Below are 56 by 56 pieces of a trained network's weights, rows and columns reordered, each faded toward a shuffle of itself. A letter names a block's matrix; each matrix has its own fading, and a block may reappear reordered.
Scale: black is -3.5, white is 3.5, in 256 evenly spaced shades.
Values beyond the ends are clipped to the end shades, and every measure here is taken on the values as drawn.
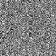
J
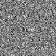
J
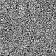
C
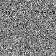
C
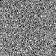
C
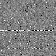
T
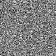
C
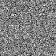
C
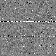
T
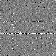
T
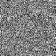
J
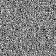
C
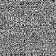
T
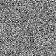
C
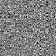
T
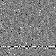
T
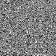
C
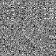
T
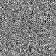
J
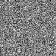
J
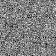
C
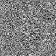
J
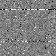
T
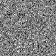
C
